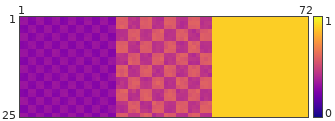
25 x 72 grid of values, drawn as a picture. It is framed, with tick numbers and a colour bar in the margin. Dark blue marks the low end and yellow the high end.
It is made of 1 by 3 panels. Panel 1,1: low, checkered, faint in contrast. Panel 1,2: middling, checkered. Panel 1,3: very high, flat.
